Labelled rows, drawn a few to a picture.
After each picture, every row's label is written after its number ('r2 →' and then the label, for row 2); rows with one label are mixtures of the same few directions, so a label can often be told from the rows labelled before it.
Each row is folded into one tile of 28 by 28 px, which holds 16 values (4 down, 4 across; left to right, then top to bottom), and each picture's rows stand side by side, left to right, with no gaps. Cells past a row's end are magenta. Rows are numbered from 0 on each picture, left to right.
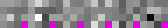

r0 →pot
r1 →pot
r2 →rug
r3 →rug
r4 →rug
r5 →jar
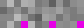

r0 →rug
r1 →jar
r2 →rug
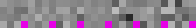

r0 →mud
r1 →jar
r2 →rug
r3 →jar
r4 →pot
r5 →rug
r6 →rug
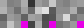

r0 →rug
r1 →jar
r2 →jar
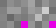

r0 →jar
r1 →jar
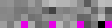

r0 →mud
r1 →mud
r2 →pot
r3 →mud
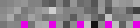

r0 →jar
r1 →mud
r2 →rug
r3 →rug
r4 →mud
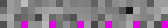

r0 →jar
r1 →pot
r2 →pot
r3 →rug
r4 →jar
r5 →mud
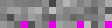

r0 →jar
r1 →rug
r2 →pot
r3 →rug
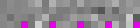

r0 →jar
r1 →rug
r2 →rug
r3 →jar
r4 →pot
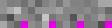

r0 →jar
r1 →pot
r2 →pot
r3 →mud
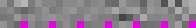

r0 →mud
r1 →rug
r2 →jar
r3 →rug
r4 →pot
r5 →rug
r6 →mud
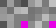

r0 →mud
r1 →rug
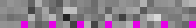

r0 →pot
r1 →rug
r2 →jar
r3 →rug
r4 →pot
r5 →pot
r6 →mud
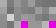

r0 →jar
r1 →mud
